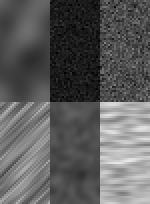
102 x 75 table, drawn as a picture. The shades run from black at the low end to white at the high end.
The table splits into 2 rows of 3 panels. Panel 1,1: low, smooth. Panel 1,2: very low, fine-grained, faint in contrast. Panel 1,3: low, fine-grained. Panel 2,1: middling, slanting up to the right. Panel 2,2: low, blotchy, faint in contrast. Panel 2,3: high, streaked across.
